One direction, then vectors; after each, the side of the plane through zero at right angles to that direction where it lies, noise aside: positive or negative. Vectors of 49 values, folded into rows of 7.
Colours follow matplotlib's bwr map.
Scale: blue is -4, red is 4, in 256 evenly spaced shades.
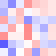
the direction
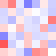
negative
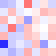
positive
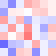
positive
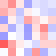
negative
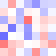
negative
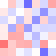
negative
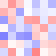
negative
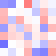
positive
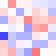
negative
